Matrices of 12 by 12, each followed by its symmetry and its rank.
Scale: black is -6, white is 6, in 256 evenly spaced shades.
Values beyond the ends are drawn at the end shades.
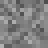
antisymmetric, full rank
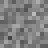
neither, full rank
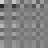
neither, rank one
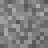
neither, full rank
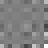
symmetric, rank one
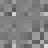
symmetric, rank two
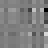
neither, rank one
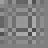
symmetric, rank one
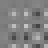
symmetric, rank one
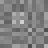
symmetric, rank two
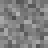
antisymmetric, full rank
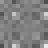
symmetric, rank two
